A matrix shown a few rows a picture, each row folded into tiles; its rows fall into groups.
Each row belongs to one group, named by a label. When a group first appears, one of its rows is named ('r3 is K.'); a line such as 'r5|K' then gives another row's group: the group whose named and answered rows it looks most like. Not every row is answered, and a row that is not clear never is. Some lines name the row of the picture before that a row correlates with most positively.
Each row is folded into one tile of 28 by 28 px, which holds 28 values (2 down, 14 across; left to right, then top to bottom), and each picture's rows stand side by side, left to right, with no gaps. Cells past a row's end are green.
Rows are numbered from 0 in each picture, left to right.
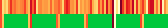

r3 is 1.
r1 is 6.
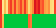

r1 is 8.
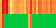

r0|6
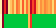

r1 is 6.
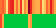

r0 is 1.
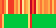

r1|6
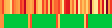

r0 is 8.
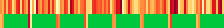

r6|6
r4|6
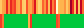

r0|8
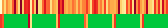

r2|6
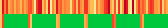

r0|6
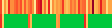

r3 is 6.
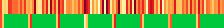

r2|6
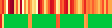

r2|8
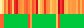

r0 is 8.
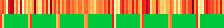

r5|6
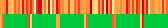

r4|8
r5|6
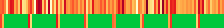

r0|1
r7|6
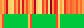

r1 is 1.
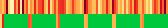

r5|8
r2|6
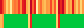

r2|6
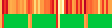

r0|6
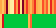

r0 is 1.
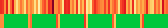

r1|8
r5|1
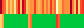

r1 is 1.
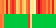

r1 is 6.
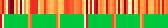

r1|6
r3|6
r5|1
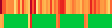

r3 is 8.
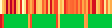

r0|8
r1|1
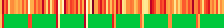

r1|8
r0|6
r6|8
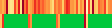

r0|1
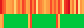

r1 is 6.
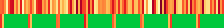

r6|1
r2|8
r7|1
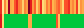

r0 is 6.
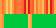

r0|8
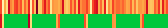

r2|1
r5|1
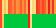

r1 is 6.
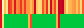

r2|6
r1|1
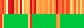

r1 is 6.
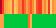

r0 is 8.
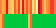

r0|1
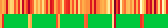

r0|1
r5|8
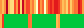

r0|1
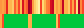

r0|1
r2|1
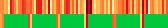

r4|8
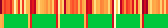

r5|6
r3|6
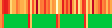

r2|8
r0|6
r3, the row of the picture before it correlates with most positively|2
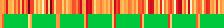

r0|1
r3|6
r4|6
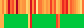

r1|6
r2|8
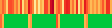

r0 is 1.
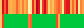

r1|8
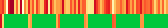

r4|8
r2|1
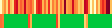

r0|8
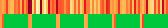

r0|1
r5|1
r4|1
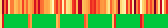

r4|1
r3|8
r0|6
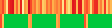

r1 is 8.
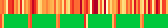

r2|8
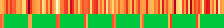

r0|8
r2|8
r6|1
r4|8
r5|1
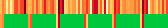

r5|6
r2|6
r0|8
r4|6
